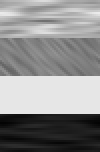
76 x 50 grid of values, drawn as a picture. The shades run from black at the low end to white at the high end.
The table splits into 4 rows of 1 panel. Panel 1,1: high, streaked across. Panel 2,1: middling, slanting down to the right, faint in contrast. Panel 3,1: very high, flat. Panel 4,1: very low, streaked across, faint in contrast.
